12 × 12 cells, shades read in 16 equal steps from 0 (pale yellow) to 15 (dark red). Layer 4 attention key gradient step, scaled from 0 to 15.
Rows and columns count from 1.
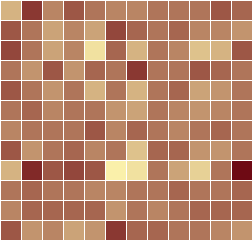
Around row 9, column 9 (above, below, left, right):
9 9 8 2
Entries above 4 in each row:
11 12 8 12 10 12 12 11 8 12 12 12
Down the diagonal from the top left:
4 8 5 6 4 6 9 9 5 8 9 6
